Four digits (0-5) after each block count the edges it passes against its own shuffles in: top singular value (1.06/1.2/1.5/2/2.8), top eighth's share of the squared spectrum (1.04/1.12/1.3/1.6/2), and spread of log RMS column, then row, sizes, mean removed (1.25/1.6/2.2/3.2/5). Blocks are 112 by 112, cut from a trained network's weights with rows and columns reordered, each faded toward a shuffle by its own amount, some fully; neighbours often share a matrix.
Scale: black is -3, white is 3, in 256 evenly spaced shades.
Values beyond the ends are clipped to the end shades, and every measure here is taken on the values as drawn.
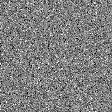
2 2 1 0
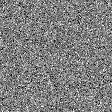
1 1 0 0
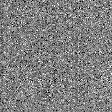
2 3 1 2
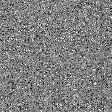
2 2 0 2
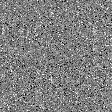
1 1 0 1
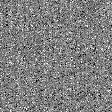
2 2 1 1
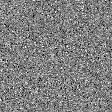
1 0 0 1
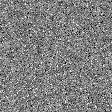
0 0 0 0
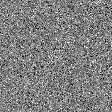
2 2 1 0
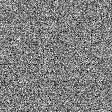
2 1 0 0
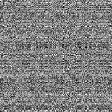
4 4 2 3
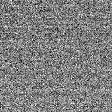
3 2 0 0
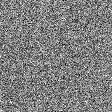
1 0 0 0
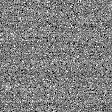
2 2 1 0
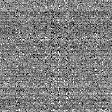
4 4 3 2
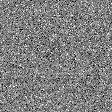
0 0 0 0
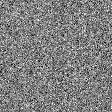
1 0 0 0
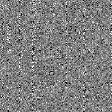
3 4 3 2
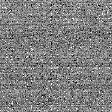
3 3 3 1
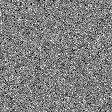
0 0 0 0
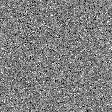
0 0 0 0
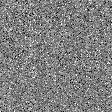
1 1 0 0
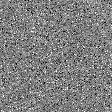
1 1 0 1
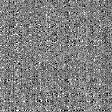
3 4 2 3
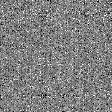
2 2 1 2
